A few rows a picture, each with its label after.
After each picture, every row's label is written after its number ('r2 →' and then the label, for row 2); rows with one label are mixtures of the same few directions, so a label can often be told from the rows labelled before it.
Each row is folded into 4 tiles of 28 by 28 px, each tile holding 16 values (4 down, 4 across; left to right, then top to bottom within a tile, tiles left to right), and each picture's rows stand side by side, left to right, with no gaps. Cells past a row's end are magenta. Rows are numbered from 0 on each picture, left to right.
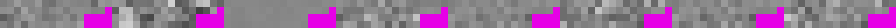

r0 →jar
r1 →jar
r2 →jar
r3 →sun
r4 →sun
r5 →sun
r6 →sun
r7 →jar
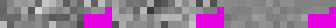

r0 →sun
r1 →sun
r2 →sun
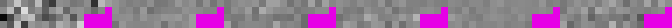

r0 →jar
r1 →sun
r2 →sun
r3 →sun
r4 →jar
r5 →sun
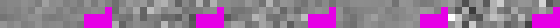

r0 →sun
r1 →sun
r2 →sun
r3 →jar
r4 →jar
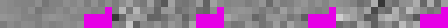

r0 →sun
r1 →jar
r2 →sun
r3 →sun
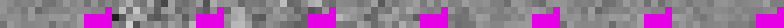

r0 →sun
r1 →jar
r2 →jar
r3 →sun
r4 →jar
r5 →sun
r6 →jar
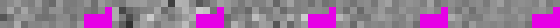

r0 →jar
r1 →jar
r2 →sun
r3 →jar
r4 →jar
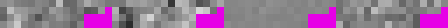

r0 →jar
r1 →jar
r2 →sun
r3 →sun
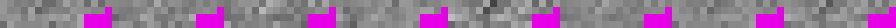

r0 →sun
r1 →sun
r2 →sun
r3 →jar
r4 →sun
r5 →sun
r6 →sun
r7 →sun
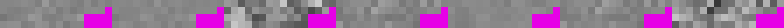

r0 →sun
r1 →sun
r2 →jar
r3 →sun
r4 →jar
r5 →sun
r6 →sun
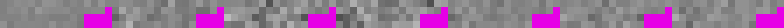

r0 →sun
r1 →jar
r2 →sun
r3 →jar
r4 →jar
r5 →sun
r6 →jar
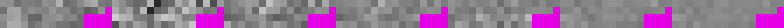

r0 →jar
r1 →sun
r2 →sun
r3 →sun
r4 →sun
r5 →jar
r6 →jar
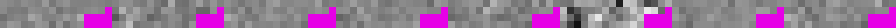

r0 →sun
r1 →jar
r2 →jar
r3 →jar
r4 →sun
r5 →jar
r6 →jar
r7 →jar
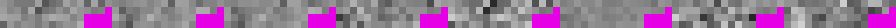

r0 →sun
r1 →jar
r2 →jar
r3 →jar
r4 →sun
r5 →jar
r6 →sun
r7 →jar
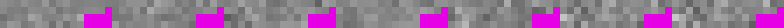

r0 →sun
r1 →sun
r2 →jar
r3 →jar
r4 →jar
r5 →jar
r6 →jar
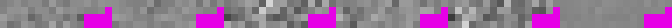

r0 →sun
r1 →sun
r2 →sun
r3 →jar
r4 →jar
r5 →sun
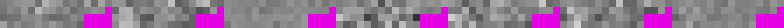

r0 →sun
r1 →jar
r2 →sun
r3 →sun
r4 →jar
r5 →jar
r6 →jar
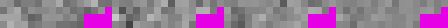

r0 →jar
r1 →jar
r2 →jar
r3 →jar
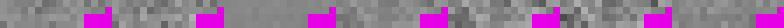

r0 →sun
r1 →sun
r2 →sun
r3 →jar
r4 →jar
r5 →jar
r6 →sun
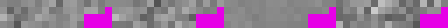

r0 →jar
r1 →sun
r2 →jar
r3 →sun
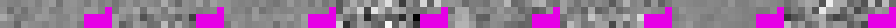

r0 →jar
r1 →sun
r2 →sun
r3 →sun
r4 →jar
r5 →sun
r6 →jar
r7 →sun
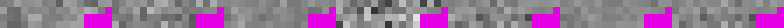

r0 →jar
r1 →sun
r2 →jar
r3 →sun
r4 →sun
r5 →jar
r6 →sun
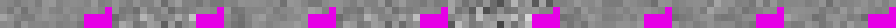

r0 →jar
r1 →sun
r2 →jar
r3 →sun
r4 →sun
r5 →jar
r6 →sun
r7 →sun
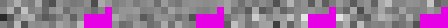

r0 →jar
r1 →sun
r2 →sun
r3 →jar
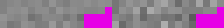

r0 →sun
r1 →sun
